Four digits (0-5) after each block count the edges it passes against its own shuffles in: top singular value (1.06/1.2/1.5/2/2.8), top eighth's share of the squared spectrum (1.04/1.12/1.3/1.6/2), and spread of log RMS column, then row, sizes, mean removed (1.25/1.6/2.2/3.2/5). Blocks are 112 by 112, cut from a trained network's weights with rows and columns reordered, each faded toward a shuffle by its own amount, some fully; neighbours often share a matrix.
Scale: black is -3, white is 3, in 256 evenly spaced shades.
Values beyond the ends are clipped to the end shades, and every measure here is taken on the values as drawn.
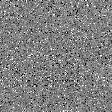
3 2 0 2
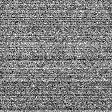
4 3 1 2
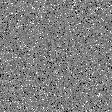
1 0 0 0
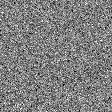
0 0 0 0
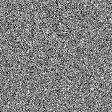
2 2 1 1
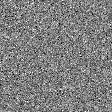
1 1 0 0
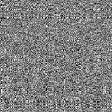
4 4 2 3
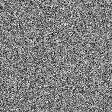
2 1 0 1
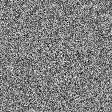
0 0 0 0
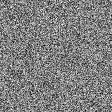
0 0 0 0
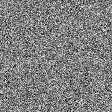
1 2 0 0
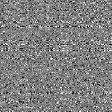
4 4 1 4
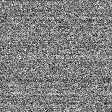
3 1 0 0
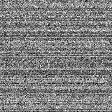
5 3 1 2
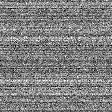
5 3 1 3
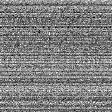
5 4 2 3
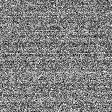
3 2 0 1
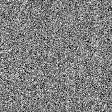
2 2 0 1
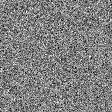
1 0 0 0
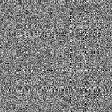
4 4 2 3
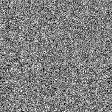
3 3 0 2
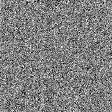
1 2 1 1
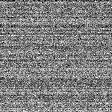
4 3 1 2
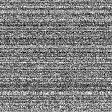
5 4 1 3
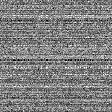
5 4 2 3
